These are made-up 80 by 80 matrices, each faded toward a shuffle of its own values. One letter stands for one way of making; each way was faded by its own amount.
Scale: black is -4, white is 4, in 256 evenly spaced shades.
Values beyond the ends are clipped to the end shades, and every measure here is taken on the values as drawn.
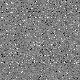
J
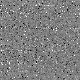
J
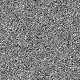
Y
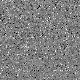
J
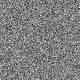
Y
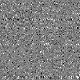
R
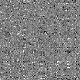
R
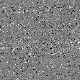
J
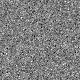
Y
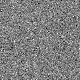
Y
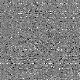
R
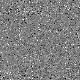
J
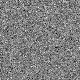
Y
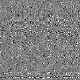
R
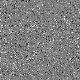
J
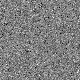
Y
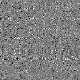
R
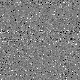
J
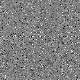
J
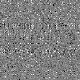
R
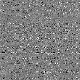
R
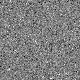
Y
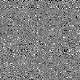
R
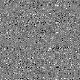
R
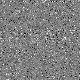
J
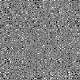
R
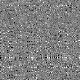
R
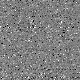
J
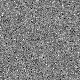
Y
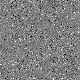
J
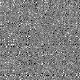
R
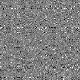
R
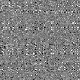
R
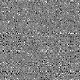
R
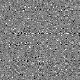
R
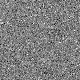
Y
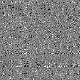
R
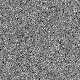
Y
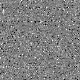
J
